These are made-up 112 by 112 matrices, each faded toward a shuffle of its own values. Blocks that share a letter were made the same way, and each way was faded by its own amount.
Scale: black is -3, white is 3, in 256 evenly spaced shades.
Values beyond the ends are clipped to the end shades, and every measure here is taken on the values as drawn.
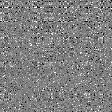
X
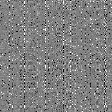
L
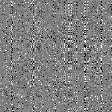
L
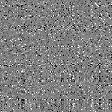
X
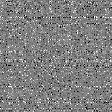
X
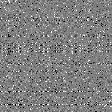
X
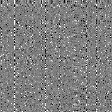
L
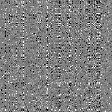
L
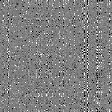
L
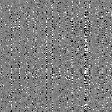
L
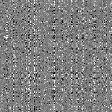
L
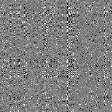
L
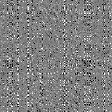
L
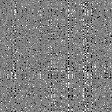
L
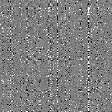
L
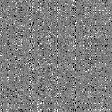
L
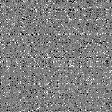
X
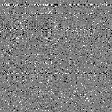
X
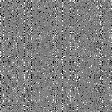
L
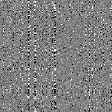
L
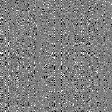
L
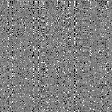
L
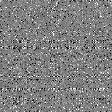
X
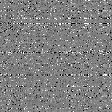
X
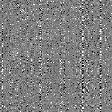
L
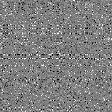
X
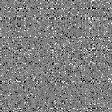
X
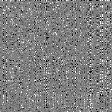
L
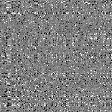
X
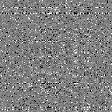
X
